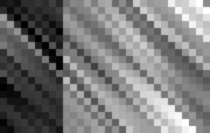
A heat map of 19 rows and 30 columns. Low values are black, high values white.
Calmest part: bottom left. Seam: vertical, 30% of the way across, the right part higher. Grain: diagonal, down to the right. Average level on the scale: 50%.
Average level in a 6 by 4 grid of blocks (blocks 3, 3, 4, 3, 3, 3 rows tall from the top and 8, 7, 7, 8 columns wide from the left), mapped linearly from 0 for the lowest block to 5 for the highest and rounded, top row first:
0345 / 1244 / 1243 / 0343 / 0344 / 0345
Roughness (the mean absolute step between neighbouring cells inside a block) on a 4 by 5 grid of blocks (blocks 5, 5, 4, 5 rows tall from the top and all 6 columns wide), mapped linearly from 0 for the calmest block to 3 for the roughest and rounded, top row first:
21122 / 13112 / 12220 / 01212
